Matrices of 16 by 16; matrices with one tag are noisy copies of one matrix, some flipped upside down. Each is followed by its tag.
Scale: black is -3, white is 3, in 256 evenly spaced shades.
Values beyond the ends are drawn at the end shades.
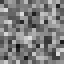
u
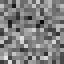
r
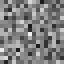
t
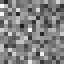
t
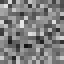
r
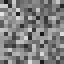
t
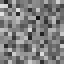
t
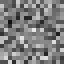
r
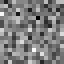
t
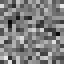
r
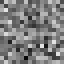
u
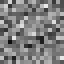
r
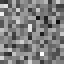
t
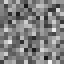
u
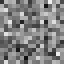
u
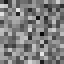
t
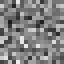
r
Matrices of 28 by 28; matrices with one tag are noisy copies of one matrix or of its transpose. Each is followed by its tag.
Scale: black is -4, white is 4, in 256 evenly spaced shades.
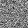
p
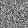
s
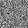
p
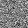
p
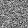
s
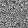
p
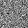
p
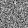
s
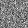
s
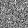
s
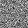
p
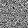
p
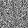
p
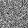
p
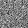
p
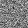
p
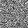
p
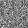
p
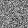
s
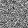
p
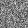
s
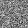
s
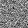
p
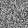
s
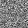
p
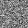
s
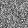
s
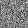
s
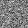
s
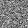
s
